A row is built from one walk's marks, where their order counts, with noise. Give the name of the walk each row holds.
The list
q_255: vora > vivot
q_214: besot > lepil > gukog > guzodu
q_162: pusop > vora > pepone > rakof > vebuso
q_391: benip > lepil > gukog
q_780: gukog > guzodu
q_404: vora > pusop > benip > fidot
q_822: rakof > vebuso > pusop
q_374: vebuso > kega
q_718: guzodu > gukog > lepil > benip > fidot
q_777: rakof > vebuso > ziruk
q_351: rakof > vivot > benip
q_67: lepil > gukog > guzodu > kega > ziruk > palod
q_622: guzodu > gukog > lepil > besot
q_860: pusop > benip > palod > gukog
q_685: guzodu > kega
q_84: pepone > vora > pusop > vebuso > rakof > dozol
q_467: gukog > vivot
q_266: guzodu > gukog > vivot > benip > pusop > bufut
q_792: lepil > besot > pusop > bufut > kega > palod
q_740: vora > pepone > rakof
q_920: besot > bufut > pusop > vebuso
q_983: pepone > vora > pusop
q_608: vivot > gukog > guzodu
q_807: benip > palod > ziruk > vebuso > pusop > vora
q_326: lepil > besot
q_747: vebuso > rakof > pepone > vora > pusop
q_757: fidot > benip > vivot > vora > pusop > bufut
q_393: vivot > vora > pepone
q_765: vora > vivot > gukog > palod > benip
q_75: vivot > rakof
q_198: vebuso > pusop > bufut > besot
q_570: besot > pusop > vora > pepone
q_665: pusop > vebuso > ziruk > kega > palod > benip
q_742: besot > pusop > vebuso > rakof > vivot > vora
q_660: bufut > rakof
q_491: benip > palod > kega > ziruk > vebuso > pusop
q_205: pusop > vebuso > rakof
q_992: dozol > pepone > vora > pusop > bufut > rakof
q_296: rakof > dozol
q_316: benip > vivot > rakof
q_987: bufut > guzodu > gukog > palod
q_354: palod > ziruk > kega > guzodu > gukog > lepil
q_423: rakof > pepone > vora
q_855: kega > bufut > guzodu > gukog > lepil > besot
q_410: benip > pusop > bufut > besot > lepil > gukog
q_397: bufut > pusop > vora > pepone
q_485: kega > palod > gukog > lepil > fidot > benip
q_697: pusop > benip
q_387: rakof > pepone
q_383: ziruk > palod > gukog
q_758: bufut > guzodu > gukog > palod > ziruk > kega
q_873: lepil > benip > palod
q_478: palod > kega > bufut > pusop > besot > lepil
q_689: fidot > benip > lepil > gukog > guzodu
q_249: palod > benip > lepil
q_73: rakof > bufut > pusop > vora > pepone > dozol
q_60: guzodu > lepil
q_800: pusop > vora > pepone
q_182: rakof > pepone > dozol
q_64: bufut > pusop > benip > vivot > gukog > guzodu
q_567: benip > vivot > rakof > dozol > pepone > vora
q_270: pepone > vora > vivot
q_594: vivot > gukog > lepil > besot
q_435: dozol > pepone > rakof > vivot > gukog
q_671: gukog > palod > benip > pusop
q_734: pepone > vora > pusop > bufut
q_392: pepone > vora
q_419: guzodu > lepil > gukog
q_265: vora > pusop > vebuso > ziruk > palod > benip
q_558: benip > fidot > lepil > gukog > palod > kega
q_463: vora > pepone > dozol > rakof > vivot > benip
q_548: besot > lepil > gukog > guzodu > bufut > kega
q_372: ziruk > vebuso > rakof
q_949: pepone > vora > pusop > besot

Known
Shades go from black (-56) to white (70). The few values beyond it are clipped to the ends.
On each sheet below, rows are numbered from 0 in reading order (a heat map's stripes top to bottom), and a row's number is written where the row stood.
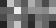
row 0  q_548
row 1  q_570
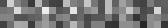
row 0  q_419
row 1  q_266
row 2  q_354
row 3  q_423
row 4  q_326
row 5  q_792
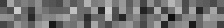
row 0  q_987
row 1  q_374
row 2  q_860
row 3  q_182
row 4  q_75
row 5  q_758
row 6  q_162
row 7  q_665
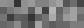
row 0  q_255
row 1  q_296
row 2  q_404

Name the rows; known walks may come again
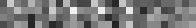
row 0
q_780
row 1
q_73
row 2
q_266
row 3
q_622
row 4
q_548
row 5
q_665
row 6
q_351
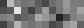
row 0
q_354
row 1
q_265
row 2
q_660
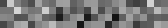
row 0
q_419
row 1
q_391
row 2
q_777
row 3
q_372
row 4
q_822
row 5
q_608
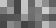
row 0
q_567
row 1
q_60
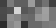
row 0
q_792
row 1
q_404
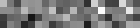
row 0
q_800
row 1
q_992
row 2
q_873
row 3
q_855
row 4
q_214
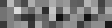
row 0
q_594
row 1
q_182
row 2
q_205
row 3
q_162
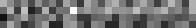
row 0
q_84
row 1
q_758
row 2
q_478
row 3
q_397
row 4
q_570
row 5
q_983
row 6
q_393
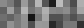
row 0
q_463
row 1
q_920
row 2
q_392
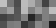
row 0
q_423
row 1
q_747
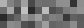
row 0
q_387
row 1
q_558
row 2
q_255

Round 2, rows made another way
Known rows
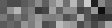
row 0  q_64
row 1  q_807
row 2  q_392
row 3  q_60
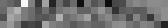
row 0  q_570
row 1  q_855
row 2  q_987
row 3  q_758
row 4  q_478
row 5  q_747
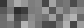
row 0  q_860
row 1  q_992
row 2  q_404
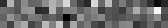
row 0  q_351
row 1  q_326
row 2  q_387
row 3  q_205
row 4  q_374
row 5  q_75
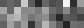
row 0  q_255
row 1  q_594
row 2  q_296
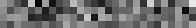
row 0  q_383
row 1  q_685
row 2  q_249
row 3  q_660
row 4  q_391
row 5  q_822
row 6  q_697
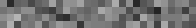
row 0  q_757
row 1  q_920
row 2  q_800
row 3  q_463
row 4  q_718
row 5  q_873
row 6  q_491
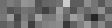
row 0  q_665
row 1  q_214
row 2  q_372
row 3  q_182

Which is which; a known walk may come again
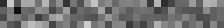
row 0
q_822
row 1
q_392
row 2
q_266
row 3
q_423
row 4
q_84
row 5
q_622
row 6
q_920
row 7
q_162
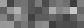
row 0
q_270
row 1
q_374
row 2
q_435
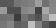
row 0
q_792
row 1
q_740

